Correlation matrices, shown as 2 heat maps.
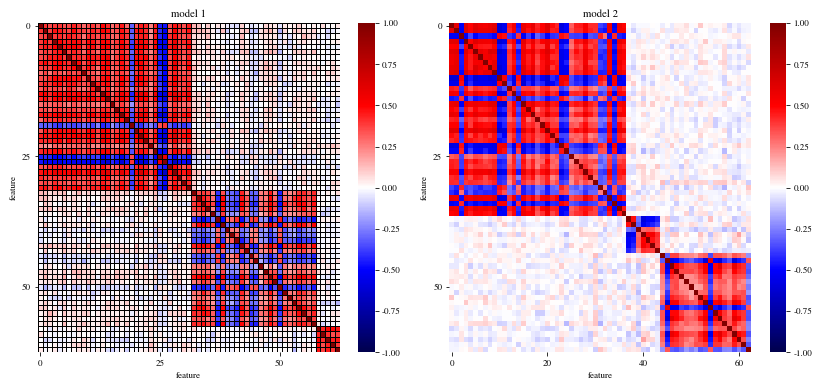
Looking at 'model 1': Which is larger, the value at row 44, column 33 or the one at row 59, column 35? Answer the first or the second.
the second
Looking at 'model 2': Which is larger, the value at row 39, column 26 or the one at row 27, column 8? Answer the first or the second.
the second
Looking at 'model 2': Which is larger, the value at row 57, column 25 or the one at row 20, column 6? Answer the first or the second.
the second
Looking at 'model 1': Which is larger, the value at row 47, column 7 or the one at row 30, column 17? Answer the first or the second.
the second
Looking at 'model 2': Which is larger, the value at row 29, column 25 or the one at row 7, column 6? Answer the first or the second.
the second
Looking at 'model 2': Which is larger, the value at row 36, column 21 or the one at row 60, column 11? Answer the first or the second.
the first
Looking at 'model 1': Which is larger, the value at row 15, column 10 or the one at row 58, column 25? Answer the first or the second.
the first
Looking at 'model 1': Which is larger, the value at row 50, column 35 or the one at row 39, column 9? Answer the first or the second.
the second
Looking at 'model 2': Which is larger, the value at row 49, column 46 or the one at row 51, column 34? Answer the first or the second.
the first
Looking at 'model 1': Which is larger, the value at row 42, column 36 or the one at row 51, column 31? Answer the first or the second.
the first
